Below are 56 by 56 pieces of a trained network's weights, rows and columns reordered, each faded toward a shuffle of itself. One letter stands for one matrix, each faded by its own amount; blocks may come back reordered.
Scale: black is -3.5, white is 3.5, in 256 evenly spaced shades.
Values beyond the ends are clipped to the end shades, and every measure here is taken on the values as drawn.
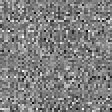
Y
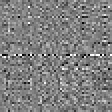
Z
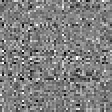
Z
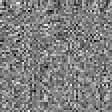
Y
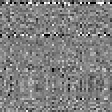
Z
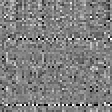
Z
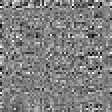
Z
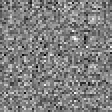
Y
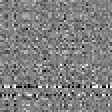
Z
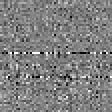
Z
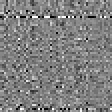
Z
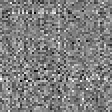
Y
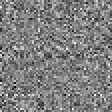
Y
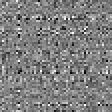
Z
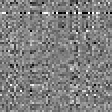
Z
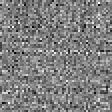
Y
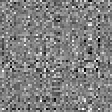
Z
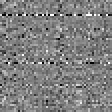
Z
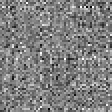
Y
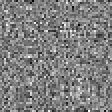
Y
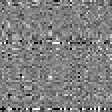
Z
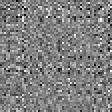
Z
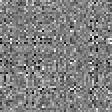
Z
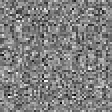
Y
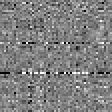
Z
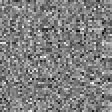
Y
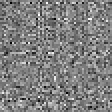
Y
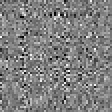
Z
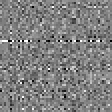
Z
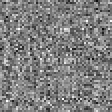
Y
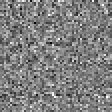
Y
